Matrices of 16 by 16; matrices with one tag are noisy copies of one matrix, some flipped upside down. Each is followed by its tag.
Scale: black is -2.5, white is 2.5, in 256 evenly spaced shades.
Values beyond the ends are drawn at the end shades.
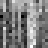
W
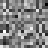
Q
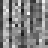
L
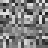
Q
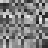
Q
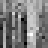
W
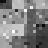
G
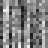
L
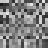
Q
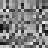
Q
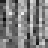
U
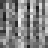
U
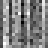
L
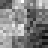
G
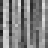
L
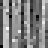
L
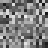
Q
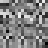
Q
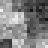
G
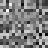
Q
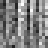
U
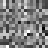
Q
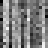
L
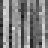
L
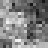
G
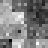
G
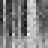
W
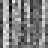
L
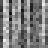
L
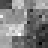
G
